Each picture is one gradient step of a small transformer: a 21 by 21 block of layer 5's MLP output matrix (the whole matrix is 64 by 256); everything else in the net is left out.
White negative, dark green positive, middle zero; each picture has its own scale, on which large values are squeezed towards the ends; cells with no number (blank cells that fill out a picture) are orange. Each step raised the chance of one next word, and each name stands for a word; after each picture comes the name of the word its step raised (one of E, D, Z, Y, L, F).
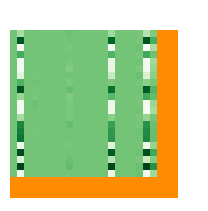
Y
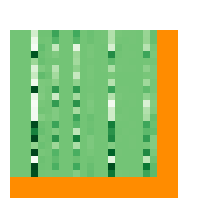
Y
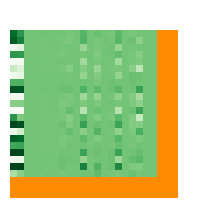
Y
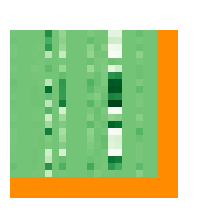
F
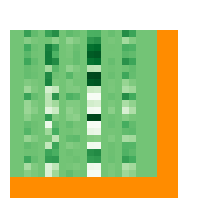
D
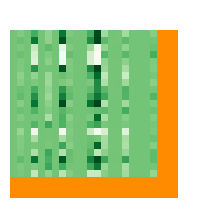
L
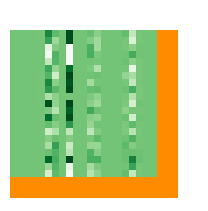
L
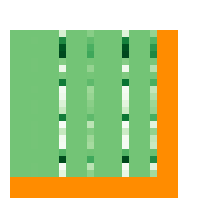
D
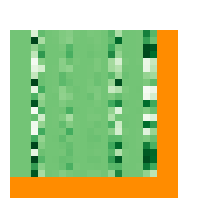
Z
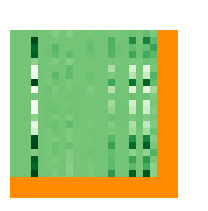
Z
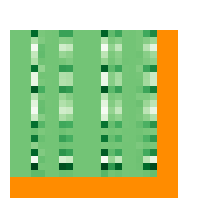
Y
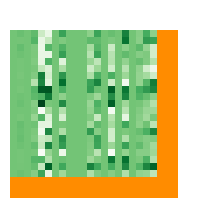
F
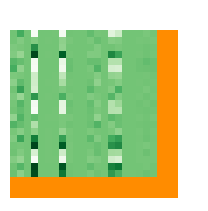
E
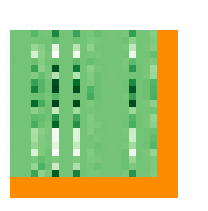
F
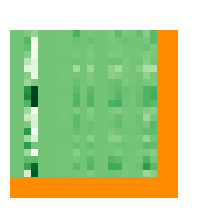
F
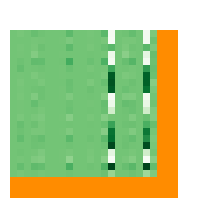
E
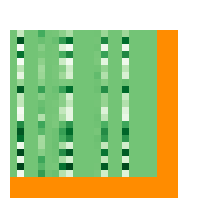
Y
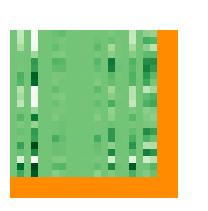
E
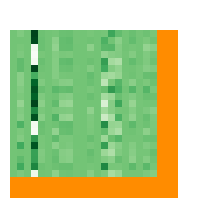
L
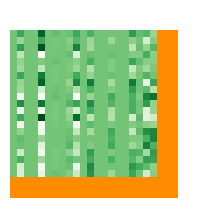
D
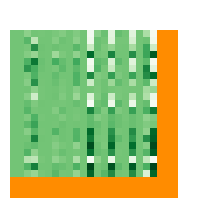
E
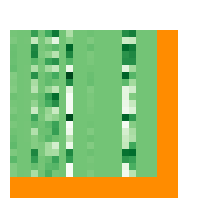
D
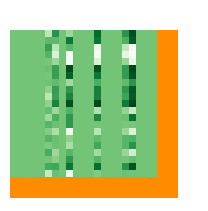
L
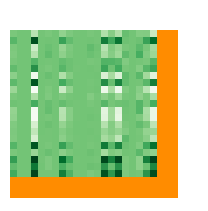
Z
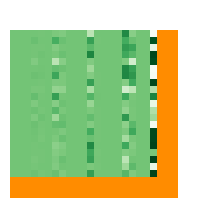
Z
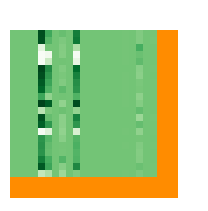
L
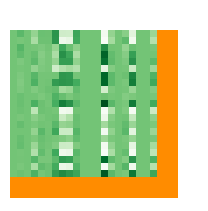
F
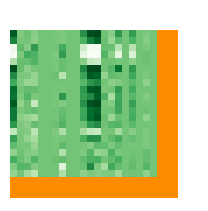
L
